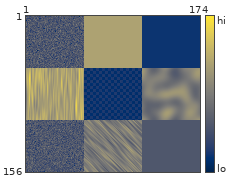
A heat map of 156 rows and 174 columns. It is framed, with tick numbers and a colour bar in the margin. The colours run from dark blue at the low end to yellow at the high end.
The table splits into 3 rows of 3 panels. Panel 1,1: low, fine-grained. Panel 1,2: high, flat. Panel 1,3: very low, flat. Panel 2,1: high, streaked downward. Panel 2,2: very low, checkered, faint in contrast. Panel 2,3: middling, smooth. Panel 3,1: low, fine-grained. Panel 3,2: middling, slanting down to the right. Panel 3,3: low, flat.
